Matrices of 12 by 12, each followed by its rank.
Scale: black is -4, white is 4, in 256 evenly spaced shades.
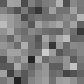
full rank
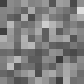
full rank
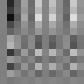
one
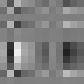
one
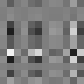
one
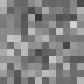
full rank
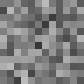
full rank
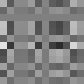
one
